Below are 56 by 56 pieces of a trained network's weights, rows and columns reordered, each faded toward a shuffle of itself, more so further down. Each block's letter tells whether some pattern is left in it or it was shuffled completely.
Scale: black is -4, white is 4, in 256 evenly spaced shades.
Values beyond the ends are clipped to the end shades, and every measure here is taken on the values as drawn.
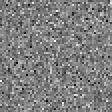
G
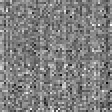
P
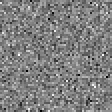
G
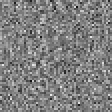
P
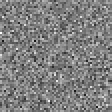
G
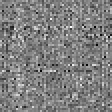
P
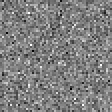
G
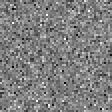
G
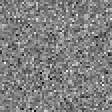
G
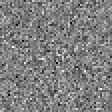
G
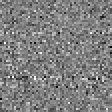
P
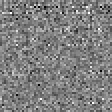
P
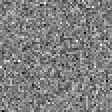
G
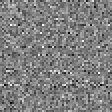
P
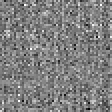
P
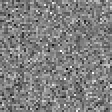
G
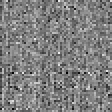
P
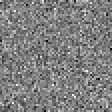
G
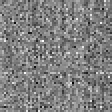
P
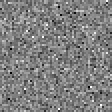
G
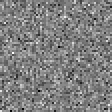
G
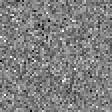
G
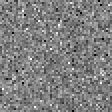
G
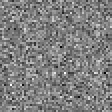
P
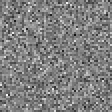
G
